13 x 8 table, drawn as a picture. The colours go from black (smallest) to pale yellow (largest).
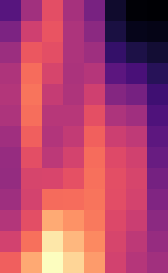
Ninth with the lowest average: top right. Grain: streaks running down. Mirror symmetry: none. Lone odd cells: none. Slope: up to the bottom left.
